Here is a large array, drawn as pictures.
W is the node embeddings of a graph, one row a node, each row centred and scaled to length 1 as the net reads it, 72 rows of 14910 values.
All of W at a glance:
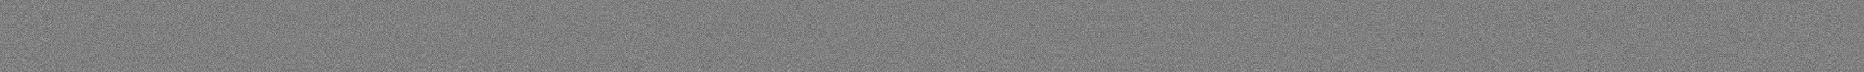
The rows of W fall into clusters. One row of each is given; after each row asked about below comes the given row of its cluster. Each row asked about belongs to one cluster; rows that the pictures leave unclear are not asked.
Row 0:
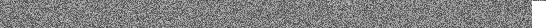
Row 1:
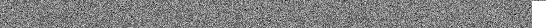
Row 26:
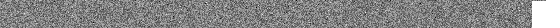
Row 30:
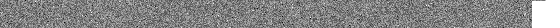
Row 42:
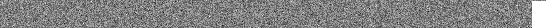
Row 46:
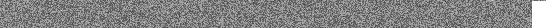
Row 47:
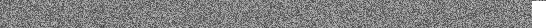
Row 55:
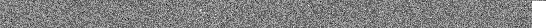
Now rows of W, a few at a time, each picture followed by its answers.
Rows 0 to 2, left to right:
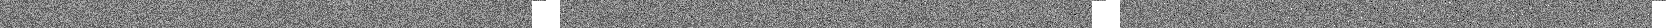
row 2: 30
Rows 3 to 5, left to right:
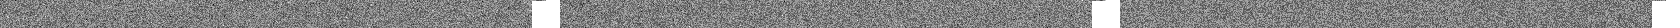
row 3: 42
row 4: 47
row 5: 26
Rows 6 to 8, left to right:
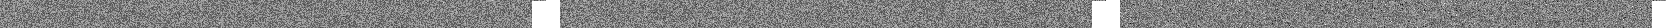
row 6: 46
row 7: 26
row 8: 30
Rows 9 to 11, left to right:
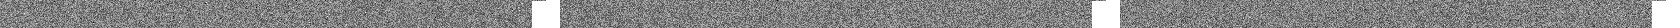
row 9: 26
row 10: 47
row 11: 1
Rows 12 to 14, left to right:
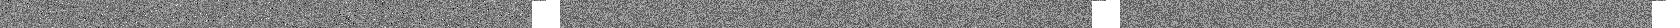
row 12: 46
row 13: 0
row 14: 47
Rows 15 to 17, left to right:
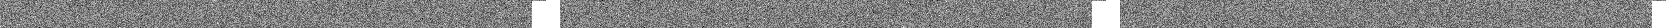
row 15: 55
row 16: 55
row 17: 42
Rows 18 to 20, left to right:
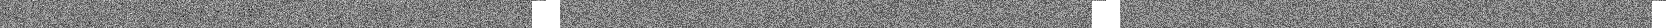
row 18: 0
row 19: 55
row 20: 55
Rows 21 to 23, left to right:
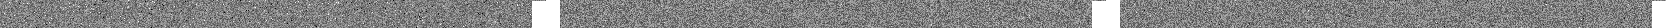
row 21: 26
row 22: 42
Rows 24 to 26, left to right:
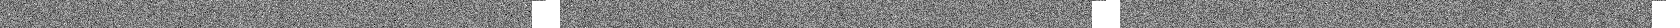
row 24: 47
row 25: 47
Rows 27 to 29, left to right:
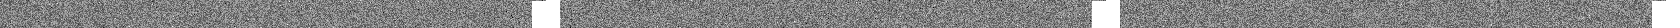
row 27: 47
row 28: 55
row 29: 42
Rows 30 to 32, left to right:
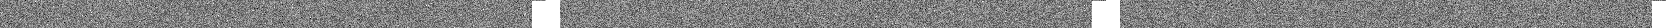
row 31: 55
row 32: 0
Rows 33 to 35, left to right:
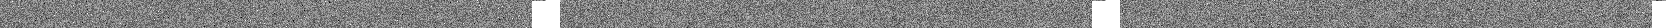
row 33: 30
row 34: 30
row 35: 42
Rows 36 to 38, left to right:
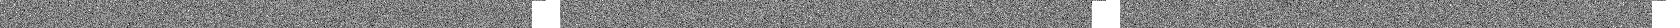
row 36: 30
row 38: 1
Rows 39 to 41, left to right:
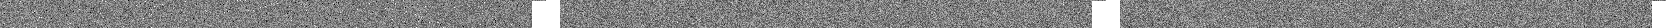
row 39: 26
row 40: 1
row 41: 0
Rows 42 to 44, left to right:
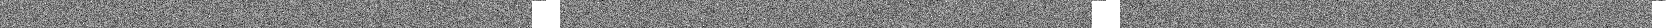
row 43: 55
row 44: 47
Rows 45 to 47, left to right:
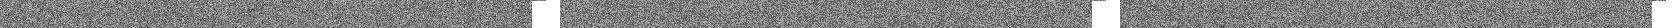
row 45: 0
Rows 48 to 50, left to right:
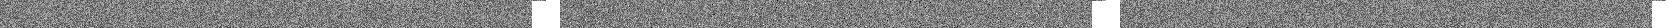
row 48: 0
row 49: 47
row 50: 30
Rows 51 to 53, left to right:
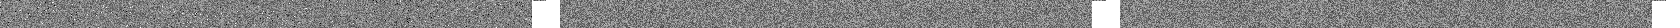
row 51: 46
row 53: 46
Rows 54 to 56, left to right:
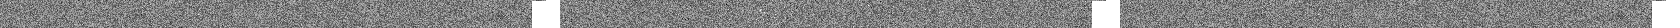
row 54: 42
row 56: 42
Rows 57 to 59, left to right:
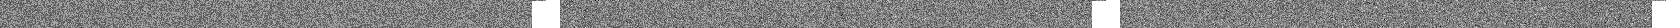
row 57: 47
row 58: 47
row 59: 26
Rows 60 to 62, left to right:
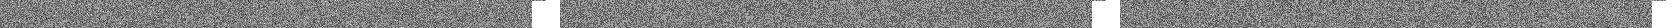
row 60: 30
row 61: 30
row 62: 1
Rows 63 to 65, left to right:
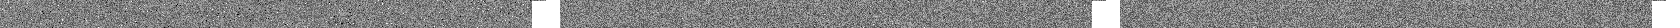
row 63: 46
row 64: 55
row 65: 0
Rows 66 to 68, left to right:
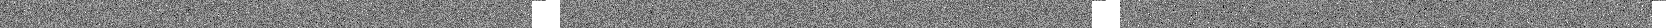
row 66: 30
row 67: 30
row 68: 46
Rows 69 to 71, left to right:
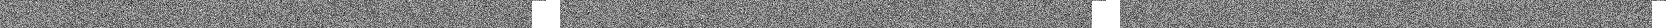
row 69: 55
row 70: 55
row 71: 0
